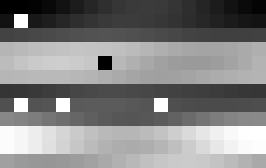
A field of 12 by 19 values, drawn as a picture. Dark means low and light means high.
Average level on the scale: 50%. Ninth with the highest average: bottom right. Stripes: horizontal, repeating 2 times. Lone odd cells: 5, 4 higher and 1 lower than their neighbours. Grain: streaks across.
